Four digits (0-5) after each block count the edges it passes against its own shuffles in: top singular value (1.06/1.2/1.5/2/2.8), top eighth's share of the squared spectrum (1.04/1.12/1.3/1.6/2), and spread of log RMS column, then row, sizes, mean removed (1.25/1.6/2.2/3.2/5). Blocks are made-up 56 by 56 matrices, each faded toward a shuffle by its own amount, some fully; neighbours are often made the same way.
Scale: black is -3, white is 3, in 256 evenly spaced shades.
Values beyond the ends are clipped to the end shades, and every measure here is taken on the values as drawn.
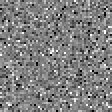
1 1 0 0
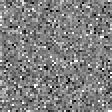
2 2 0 1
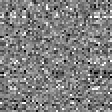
4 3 2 2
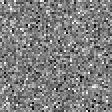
0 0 0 0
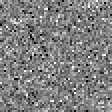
0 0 0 0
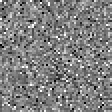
0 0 0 0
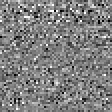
1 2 0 3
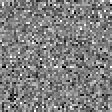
1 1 0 2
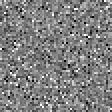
0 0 0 0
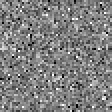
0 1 0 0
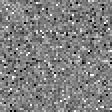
0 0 0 0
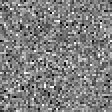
0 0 0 0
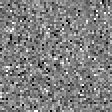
0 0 0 0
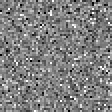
0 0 0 0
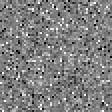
2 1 0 0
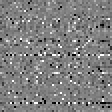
4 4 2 2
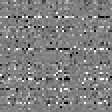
4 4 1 3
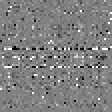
4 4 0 2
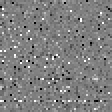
3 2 0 1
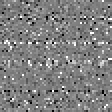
4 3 2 2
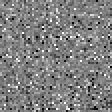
3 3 1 2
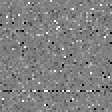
3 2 0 1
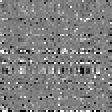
4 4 2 3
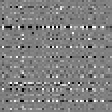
4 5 2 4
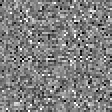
3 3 1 1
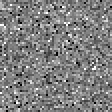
2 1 1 0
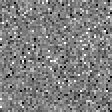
1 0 0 0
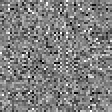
4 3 2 2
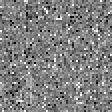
2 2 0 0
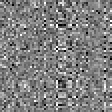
4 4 3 2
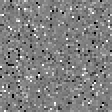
1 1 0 0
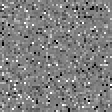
1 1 0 0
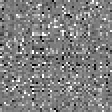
4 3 1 2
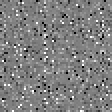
3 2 1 0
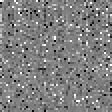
2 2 0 0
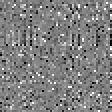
4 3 1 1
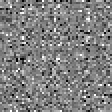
4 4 2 2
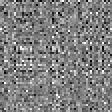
4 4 3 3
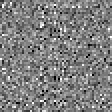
3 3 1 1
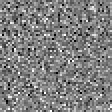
3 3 1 1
